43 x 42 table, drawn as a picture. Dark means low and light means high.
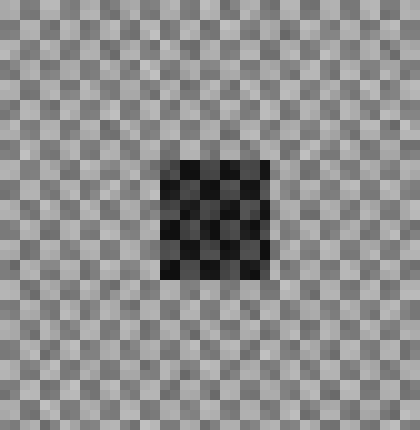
An odd patch, lower than its surroundings, sits in the centre. There is no overall slope. The centre is the ninth with the lowest average.
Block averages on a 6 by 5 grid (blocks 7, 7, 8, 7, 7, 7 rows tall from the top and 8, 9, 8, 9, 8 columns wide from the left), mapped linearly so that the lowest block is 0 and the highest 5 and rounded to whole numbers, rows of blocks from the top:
55555 | 55555 | 54145 | 54045 | 55555 | 55555
